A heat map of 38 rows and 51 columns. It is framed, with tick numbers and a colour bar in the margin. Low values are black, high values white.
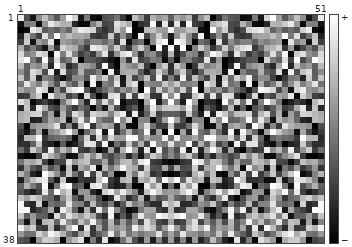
The values spread evenly over their range. No overall slope runs across the table. The grain is fine, like static. No single row or column stands out from its neighbours. The left and right halves mirror each other.
